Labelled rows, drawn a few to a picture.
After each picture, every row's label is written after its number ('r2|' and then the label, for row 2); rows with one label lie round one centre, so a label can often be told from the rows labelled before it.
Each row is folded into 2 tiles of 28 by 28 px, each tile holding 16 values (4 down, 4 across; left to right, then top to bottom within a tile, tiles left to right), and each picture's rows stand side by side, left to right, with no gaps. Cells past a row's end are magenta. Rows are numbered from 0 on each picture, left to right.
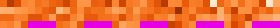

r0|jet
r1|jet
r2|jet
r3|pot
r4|pot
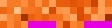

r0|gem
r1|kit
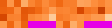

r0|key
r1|key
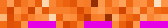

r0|pot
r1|kit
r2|pot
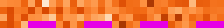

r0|pot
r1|key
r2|kit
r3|jet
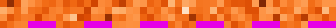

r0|jet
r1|kit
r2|jet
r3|gem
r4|kit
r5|gem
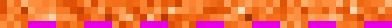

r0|key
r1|kit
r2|kit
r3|jet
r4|gem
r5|key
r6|gem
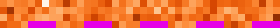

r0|pot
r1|jet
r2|gem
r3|jet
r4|kit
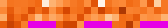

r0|pot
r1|pot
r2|pot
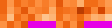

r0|key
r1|key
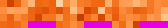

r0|jet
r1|gem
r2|key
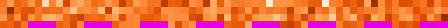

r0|pot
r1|gem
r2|jet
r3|kit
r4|pot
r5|pot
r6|kit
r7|kit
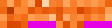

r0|pot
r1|key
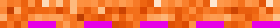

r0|pot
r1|gem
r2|pot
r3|pot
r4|pot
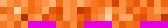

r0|gem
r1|key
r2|kit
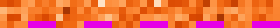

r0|jet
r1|pot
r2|pot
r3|kit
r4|jet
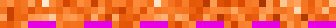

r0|pot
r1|kit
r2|pot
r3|kit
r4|kit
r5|gem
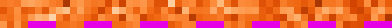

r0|key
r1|jet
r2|jet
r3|gem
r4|jet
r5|kit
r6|kit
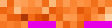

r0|gem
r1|key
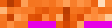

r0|jet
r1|pot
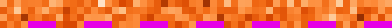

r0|gem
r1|pot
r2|jet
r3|kit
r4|gem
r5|key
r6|gem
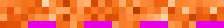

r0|pot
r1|jet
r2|key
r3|gem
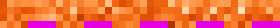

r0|key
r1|gem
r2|jet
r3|gem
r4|gem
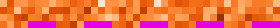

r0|gem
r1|pot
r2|pot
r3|kit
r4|gem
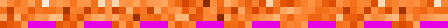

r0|pot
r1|pot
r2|gem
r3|kit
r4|pot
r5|jet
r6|pot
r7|pot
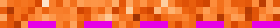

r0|pot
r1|key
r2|gem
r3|kit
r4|kit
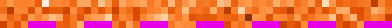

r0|pot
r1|pot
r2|key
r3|gem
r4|gem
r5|pot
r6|kit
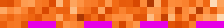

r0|jet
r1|gem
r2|kit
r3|pot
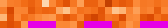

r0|pot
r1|jet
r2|jet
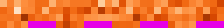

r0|gem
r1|pot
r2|gem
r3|jet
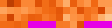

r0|jet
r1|key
